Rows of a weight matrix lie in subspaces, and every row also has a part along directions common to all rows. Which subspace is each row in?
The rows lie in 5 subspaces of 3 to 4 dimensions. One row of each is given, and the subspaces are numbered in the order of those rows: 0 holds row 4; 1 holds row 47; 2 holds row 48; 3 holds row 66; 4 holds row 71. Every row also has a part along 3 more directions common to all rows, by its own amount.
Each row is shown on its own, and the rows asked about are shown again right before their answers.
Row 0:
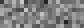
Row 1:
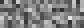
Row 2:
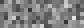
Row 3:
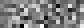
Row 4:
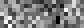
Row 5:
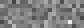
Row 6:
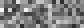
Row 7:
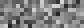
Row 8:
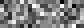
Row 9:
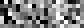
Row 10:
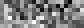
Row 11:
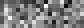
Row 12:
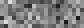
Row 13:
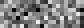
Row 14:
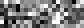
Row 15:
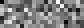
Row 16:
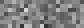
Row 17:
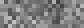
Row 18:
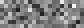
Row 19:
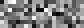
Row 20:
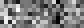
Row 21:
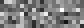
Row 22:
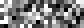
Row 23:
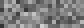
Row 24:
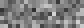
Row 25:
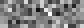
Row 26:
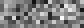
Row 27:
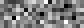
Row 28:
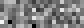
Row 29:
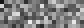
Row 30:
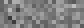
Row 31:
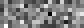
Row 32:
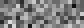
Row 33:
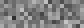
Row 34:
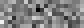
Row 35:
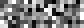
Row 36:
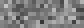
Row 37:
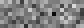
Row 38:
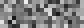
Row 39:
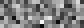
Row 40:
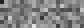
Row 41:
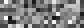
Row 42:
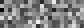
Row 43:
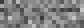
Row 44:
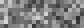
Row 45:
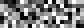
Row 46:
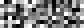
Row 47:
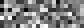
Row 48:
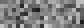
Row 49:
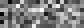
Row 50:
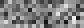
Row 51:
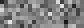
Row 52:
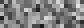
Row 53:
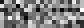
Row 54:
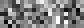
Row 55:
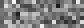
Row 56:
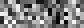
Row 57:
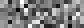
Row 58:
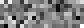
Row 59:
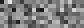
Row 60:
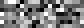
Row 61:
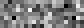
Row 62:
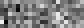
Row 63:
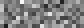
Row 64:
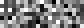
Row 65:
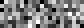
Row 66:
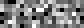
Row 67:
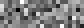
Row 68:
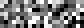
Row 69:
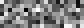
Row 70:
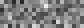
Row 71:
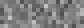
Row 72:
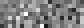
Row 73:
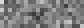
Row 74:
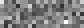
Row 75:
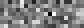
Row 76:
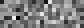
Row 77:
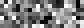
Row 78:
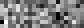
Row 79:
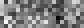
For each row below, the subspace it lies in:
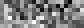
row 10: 4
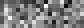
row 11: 4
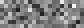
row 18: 4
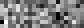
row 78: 0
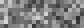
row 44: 0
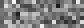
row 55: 1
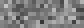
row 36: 2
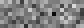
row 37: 4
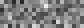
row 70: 4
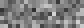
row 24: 4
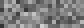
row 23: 1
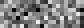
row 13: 2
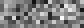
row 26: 2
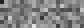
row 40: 1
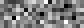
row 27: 2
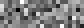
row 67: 4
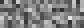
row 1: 1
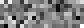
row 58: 0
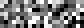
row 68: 2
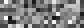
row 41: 3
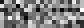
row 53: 1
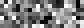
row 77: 2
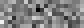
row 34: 3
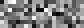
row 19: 3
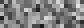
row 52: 2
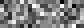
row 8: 4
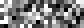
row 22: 0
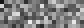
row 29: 1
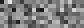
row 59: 3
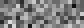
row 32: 1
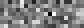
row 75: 4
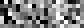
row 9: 0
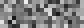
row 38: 3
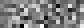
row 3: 2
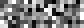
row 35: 3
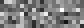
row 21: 3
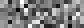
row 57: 4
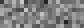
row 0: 4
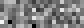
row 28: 3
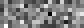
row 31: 4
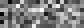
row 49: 3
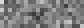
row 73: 1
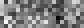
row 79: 0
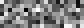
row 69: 2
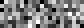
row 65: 1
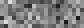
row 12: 0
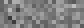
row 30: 0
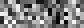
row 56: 0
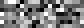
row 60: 3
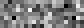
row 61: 2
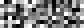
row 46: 3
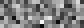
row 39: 2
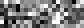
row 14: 0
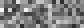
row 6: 1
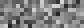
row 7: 3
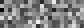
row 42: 1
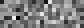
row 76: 2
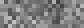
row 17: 0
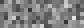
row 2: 2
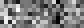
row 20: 0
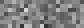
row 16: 2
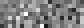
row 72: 2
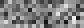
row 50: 2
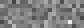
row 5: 3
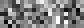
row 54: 0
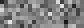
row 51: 4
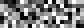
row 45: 4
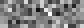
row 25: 3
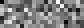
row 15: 4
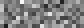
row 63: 4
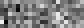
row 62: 0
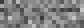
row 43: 1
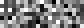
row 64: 1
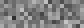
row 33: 2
